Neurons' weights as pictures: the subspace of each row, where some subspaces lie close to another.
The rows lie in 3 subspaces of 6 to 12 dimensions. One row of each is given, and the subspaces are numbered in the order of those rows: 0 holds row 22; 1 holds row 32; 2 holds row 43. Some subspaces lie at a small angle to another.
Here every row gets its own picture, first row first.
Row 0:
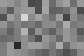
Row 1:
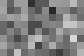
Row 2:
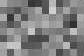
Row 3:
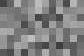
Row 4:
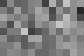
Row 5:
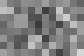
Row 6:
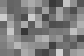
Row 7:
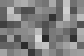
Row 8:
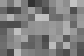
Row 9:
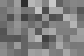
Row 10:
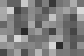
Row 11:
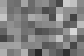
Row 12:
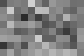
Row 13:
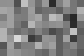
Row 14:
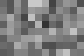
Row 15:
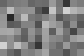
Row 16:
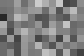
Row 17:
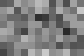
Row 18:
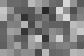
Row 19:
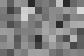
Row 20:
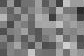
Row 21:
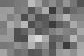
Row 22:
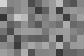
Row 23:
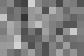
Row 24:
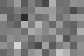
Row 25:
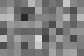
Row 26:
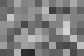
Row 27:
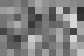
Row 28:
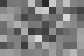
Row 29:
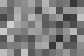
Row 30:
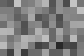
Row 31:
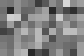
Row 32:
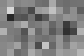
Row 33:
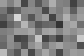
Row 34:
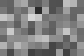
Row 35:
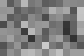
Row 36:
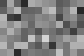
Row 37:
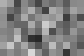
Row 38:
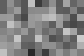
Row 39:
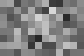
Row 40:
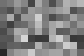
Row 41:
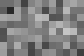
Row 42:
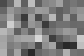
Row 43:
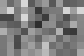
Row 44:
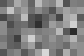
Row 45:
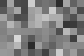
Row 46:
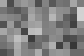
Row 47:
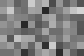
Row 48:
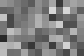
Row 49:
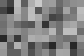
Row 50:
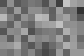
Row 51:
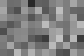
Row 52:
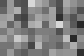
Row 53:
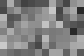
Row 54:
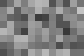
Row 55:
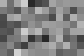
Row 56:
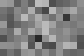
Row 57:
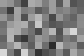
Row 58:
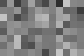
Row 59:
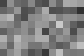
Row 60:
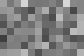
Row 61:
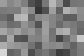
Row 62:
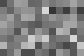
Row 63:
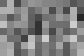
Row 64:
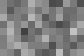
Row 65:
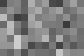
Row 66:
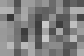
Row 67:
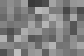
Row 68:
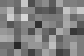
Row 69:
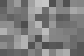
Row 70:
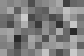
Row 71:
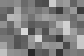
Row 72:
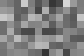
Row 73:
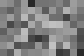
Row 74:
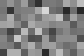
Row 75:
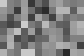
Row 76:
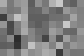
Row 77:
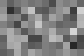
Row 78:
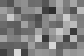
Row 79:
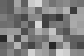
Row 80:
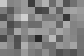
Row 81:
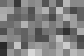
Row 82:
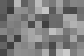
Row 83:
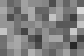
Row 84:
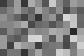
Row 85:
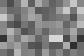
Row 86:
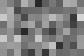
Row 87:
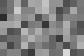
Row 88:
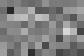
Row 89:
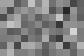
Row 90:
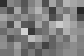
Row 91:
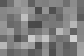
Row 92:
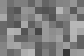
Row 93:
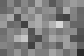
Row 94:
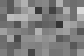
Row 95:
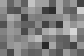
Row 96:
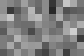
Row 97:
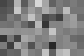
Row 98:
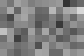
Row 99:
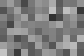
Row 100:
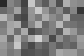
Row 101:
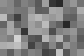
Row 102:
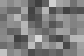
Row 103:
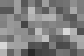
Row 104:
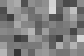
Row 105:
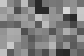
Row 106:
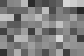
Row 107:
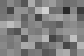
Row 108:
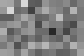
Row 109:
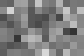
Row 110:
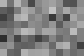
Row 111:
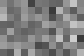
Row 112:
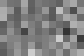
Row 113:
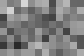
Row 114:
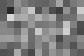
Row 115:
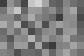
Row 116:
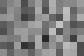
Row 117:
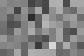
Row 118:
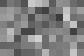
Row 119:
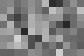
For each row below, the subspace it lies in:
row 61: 2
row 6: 2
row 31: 1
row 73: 1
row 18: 1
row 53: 1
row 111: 0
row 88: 1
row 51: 1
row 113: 1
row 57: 2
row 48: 1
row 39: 0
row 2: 1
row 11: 1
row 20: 0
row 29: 2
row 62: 2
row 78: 1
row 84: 1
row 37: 2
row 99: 1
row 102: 2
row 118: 1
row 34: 2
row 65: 0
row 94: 1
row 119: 0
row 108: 1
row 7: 1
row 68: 1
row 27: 1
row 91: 2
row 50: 0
